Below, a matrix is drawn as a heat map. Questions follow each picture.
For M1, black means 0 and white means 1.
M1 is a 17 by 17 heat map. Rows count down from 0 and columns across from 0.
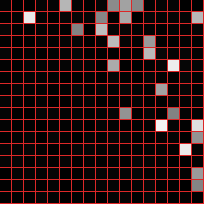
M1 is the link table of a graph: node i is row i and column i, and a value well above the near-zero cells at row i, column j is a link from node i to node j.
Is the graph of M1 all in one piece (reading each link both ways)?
yes
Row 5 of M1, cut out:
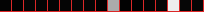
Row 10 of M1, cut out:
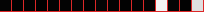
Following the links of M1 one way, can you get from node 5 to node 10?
yes
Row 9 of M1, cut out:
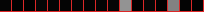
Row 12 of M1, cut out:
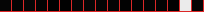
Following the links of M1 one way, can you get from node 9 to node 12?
no
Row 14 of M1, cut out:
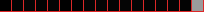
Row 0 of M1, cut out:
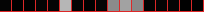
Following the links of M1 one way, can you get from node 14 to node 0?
no
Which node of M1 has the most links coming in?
node 16
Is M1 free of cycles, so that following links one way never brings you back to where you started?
yes
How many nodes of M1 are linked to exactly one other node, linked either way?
3
